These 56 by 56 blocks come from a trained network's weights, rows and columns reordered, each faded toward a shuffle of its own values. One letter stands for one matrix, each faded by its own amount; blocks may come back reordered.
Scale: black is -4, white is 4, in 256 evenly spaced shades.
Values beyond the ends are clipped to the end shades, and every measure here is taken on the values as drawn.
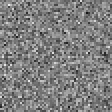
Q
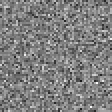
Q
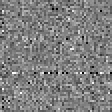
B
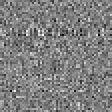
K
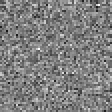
Q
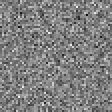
Q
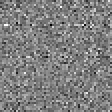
B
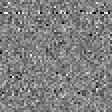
B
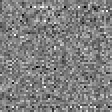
B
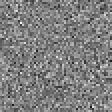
Q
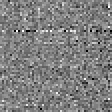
B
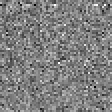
B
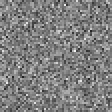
Q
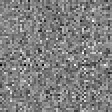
B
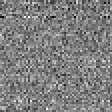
K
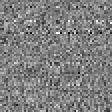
K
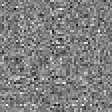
B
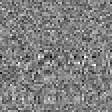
K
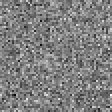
Q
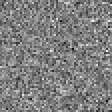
Q
